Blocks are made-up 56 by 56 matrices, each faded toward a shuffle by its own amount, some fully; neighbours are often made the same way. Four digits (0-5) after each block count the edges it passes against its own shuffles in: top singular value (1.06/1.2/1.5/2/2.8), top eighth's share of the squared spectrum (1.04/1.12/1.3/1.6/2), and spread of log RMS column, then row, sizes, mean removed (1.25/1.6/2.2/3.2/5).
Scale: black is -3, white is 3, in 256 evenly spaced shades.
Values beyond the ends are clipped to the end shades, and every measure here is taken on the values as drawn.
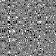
4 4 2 2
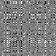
4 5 3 3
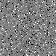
0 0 0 0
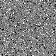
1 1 0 0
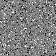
0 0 0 0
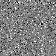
2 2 0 1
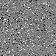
1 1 0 0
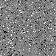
1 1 0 1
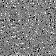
3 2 0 1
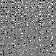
4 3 2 2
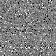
3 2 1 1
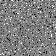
1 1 0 0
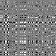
5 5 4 4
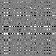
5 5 2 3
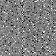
3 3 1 0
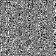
1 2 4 0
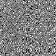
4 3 2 1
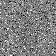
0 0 0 0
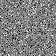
1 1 0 0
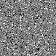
1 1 0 0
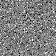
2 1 0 0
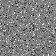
1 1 0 0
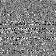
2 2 0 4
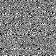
1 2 0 3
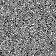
0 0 0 0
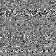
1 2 0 3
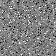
0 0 0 0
